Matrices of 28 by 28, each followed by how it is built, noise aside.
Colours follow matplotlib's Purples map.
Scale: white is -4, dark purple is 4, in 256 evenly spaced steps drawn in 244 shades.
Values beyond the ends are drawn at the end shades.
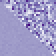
upper triangular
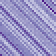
Toeplitz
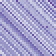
Toeplitz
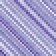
Toeplitz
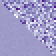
upper triangular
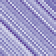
Toeplitz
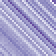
Toeplitz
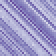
Toeplitz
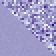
upper triangular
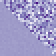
upper triangular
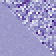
upper triangular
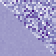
upper triangular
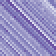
Toeplitz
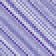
Toeplitz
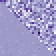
upper triangular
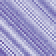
Toeplitz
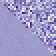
upper triangular
